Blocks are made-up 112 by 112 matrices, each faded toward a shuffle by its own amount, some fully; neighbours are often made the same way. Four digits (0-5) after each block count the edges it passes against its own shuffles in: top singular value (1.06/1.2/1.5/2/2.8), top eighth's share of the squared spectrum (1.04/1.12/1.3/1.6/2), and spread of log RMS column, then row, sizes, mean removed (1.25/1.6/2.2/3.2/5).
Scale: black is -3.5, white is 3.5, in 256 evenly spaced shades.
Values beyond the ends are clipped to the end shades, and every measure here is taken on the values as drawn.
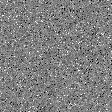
0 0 0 0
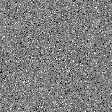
3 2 1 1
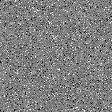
3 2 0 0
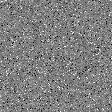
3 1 0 0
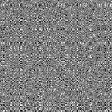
5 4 3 3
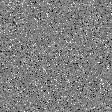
2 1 0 0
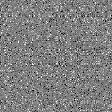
4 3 2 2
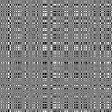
5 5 5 5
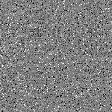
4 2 0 0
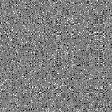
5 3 2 2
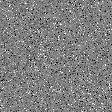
2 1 0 0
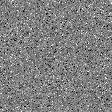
2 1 0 0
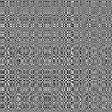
5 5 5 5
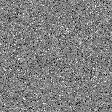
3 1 0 0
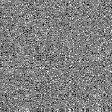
4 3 2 2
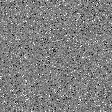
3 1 0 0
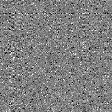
4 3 2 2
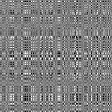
5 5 5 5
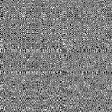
5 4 3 3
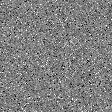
0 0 0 0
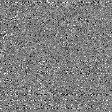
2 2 2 3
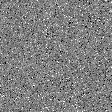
0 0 0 0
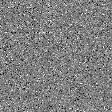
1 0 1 1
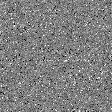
0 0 0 1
